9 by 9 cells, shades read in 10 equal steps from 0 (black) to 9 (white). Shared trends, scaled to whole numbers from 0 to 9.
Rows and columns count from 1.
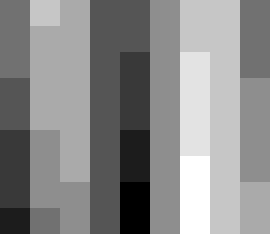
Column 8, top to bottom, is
7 7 7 7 7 7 7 7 7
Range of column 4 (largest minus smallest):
0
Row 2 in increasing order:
3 3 4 4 5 6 6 7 7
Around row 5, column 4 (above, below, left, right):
3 3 6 2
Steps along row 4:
up same down down up up down down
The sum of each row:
46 45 45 45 45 42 43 42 40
